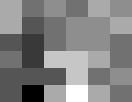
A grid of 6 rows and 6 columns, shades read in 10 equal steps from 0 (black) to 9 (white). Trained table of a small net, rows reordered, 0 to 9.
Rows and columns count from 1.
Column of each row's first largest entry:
1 1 4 3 4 4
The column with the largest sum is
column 4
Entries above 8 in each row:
0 0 0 0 0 1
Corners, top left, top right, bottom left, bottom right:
6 5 3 4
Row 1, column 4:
4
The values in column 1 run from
3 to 6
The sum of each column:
25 14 29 37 32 28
